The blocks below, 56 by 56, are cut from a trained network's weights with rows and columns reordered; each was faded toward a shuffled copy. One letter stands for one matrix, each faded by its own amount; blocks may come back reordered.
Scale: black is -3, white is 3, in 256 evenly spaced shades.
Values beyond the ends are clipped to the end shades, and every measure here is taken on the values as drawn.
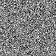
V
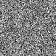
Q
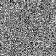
V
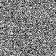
Q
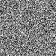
Q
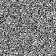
V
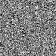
Q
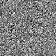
V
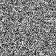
Q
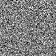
Q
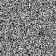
Q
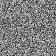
Q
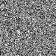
V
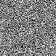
Q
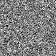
Q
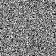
Q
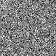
V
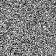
Q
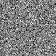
Q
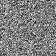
V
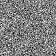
Q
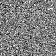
Q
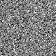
Q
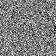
V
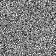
V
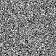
Q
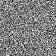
V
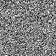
Q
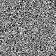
Q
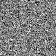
V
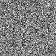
V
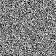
Q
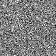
Q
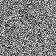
Q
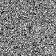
V
